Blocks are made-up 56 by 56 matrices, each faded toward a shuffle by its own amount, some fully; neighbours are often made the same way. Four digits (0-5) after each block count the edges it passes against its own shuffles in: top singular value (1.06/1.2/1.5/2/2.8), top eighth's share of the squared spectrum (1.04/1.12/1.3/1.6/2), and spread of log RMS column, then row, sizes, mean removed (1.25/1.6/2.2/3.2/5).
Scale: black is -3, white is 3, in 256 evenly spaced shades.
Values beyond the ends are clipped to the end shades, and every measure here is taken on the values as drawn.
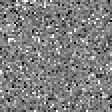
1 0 0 0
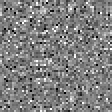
3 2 1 1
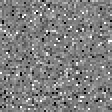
2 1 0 0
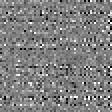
4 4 2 3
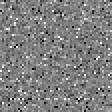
2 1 0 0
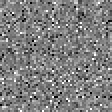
3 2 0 1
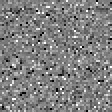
1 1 0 0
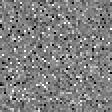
1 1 0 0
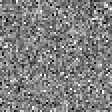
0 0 0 0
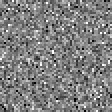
0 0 0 0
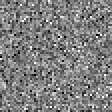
0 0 0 0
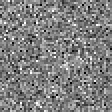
2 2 0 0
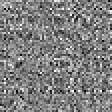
4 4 2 2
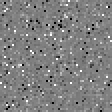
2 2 0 0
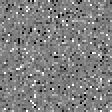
0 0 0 0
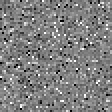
1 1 0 0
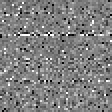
4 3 1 2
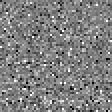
2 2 0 1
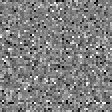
3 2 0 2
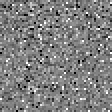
3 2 0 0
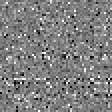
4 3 1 2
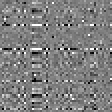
5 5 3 3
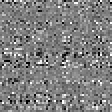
4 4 2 3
